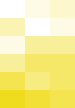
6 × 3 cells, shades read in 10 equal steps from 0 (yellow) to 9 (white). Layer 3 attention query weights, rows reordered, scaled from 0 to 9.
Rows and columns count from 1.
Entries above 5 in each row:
3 3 1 0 0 0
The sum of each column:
30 30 28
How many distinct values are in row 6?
3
